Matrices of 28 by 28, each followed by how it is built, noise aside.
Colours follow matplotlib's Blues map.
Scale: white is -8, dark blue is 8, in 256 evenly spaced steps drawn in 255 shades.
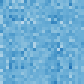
low rank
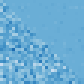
lower triangular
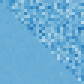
upper triangular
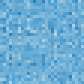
low rank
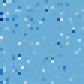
sparse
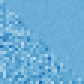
lower triangular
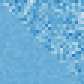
upper triangular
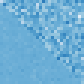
upper triangular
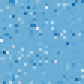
sparse
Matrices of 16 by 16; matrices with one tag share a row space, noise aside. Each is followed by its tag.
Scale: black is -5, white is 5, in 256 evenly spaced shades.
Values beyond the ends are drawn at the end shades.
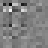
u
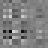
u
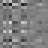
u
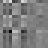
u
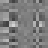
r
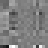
r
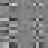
r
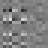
u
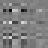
u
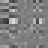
r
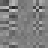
r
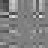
r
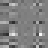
r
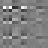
u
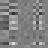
r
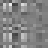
u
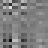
u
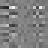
r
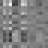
u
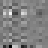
u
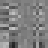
r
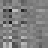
u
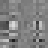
r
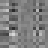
r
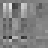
u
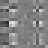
r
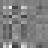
u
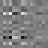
u
